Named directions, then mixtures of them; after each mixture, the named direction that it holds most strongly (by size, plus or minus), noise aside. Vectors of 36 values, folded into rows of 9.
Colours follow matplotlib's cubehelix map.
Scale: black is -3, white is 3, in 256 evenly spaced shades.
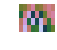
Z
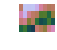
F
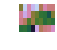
F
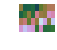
F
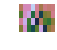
Z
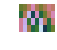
Z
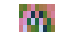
Z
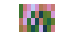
Z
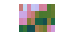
F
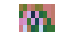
Z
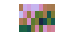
F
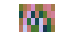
Z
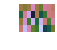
Z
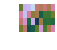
F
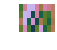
Z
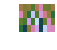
Z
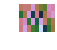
Z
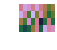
Z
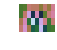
Z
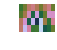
Z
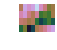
F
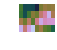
F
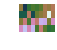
F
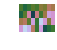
Z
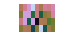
Z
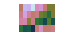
F
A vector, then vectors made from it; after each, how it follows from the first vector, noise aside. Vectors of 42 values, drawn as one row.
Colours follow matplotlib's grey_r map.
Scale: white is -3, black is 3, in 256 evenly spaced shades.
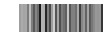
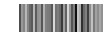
reversed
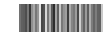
negated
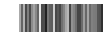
sign-scrambled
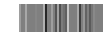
partly zeroed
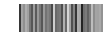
reversed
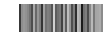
reversed
